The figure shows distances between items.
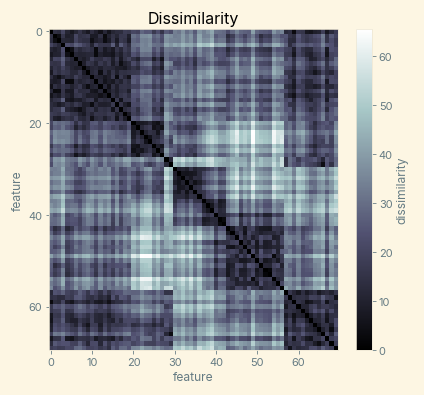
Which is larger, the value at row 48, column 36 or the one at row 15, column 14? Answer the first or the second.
the first
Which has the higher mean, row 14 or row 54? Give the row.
54
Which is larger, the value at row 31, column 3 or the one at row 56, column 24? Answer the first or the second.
the second
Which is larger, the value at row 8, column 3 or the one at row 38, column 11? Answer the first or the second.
the second
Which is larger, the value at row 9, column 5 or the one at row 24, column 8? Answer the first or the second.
the second
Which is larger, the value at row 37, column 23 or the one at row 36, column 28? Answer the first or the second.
the second
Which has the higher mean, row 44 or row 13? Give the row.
44
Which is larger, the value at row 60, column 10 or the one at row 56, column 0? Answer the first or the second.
the second
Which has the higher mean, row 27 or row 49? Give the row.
49
